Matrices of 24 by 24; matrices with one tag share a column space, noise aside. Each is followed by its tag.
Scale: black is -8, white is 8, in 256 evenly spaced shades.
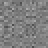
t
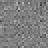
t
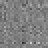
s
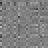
t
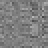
t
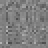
s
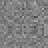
t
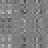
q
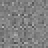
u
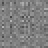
t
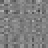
q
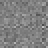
u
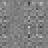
t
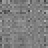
q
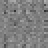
q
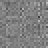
t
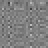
t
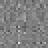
s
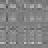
s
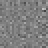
t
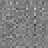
t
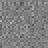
t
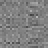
u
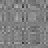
s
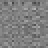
t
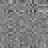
q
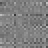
u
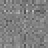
q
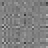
u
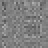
t
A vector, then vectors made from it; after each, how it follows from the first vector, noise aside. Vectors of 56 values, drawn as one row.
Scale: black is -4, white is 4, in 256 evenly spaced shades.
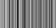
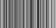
reversed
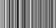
copied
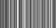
negated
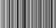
copied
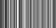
negated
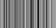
reversed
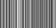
sign-scrambled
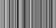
copied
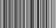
reversed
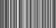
negated
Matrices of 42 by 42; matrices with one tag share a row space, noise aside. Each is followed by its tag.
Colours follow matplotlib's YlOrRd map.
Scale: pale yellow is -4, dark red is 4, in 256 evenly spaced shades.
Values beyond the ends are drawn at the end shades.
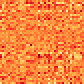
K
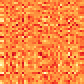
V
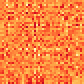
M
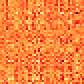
M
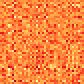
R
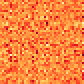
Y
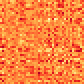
K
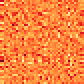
V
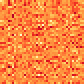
R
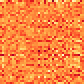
K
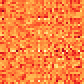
K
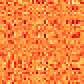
R
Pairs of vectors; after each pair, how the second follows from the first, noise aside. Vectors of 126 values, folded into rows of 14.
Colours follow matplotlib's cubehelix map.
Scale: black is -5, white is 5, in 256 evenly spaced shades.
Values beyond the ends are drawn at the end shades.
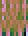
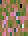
shuffled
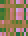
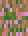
shuffled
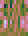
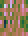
negated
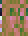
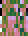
scaled up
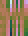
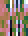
scaled up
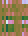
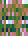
scaled up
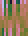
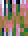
scaled up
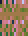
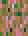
shuffled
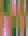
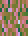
shuffled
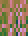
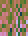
negated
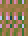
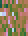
shuffled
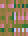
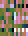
scaled up
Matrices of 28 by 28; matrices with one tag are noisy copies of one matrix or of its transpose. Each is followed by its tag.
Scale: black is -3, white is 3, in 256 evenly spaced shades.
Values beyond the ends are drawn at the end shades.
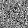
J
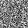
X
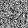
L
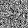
L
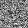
L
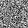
X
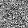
J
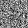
L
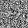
L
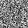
X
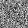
J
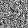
L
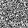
X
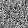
J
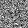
L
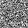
X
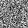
X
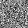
J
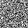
X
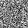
X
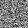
L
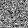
L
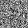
L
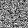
L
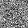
J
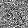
J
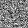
L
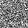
X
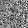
L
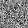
J
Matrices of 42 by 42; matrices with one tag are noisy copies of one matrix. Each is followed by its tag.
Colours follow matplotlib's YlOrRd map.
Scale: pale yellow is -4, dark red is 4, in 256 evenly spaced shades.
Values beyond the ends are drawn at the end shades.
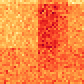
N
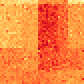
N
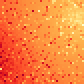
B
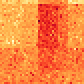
N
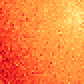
B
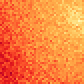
B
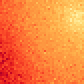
B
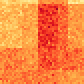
N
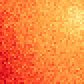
B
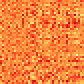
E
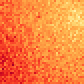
B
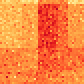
N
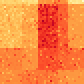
N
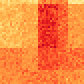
N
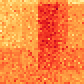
N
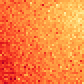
B
